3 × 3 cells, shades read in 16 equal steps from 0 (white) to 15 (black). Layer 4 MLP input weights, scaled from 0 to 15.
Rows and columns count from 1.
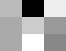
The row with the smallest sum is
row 3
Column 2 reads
15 3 0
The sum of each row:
20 14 12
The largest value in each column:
5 15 7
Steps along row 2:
down up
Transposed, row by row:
4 5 5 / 15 3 0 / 1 6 7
